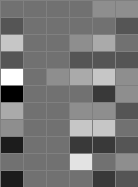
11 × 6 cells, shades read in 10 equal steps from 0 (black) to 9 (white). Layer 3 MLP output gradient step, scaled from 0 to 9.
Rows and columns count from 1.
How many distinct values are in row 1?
2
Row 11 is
1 4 4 4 2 3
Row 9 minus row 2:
-2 0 0 -2 -2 0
